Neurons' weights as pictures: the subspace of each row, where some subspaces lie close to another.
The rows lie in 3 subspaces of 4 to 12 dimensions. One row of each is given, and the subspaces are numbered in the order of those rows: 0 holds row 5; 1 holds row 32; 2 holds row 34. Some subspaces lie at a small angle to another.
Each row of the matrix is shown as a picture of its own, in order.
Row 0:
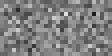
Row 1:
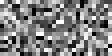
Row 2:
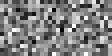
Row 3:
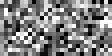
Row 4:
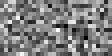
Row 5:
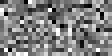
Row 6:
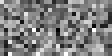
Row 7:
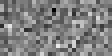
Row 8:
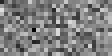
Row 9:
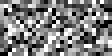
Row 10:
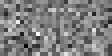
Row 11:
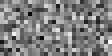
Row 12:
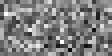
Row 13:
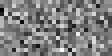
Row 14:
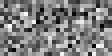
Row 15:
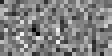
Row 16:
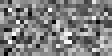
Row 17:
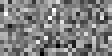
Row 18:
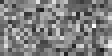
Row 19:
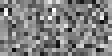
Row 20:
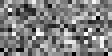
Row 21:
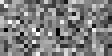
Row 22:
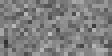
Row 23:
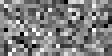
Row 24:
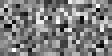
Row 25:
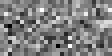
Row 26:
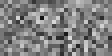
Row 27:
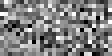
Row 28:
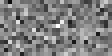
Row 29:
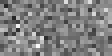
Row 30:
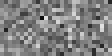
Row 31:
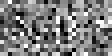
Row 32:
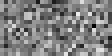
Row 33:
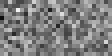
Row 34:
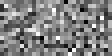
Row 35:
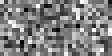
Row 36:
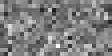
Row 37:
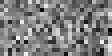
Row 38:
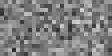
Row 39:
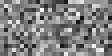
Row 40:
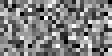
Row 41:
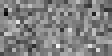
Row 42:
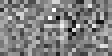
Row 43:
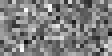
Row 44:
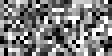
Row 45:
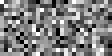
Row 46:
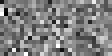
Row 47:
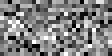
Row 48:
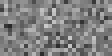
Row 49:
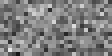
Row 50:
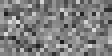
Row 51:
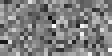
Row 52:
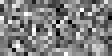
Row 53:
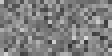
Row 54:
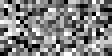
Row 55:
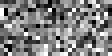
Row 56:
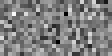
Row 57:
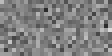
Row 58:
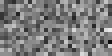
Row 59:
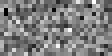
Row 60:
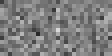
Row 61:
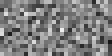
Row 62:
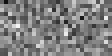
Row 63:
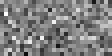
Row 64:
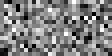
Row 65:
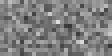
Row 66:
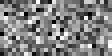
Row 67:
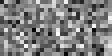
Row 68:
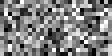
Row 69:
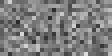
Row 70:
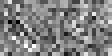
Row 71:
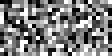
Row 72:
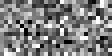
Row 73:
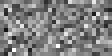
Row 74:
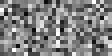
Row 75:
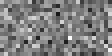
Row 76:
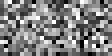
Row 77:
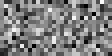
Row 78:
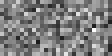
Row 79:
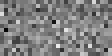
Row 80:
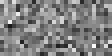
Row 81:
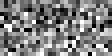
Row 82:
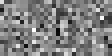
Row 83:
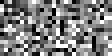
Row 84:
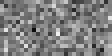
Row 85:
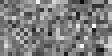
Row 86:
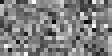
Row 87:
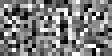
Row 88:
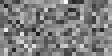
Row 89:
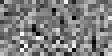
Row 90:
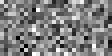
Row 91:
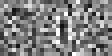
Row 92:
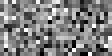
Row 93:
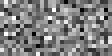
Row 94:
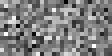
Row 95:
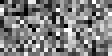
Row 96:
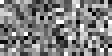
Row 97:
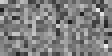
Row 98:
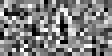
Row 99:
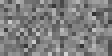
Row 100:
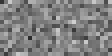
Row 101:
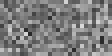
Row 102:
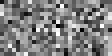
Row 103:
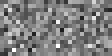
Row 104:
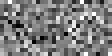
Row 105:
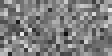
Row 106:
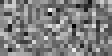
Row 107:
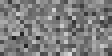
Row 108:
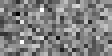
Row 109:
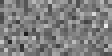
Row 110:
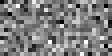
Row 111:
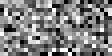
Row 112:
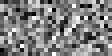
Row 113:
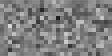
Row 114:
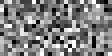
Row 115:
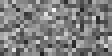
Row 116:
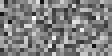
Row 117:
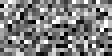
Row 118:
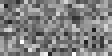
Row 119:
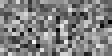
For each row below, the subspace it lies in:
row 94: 2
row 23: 1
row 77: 2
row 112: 2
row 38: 0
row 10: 2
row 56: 2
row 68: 0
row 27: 2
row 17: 1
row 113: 1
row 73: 1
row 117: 0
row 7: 1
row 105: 2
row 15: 2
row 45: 1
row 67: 1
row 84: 1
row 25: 1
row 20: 0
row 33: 0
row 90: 2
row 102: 0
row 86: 0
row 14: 1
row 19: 1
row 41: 2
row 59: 2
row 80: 0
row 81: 1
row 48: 1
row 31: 2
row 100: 0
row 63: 0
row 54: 2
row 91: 2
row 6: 1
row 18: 1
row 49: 0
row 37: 0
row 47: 2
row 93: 2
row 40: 0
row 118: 0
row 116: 2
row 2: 2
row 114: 2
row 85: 1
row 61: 2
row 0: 2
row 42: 2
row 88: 1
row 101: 0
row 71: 0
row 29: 2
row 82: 1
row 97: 0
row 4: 0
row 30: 0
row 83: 1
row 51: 0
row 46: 0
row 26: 0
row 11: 0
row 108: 0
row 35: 0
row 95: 0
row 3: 0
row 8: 0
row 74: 1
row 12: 2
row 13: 0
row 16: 0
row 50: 2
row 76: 0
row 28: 0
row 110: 0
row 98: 2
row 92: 1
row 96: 0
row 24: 1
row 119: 2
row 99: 2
